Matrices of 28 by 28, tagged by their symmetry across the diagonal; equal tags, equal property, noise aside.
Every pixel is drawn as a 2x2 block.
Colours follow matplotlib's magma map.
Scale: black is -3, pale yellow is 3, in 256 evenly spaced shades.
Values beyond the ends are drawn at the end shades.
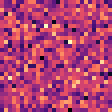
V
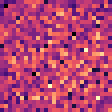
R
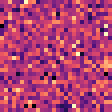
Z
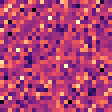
R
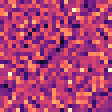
R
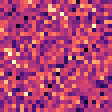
R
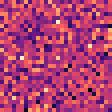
R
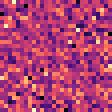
Z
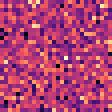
Z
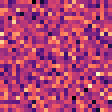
Z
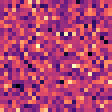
V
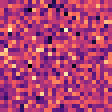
Z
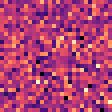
Z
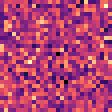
V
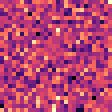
V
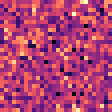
V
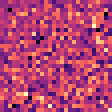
R
